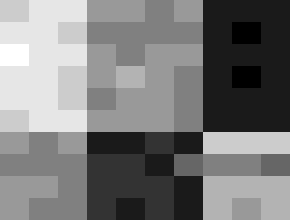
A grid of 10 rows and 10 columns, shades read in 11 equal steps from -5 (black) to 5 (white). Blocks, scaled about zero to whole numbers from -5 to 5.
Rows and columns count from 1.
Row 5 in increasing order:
-4 -4 -4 0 0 1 1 3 4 4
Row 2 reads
4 4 3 0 0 0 0 -4 -5 -4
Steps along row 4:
same down down up down down down down up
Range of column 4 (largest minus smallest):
5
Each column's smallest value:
0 0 0 -4 -4 -4 -4 -4 -5 -4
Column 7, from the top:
1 0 1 0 0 0 -4 -1 -4 -4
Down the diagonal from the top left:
3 4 4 1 1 1 -4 0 2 2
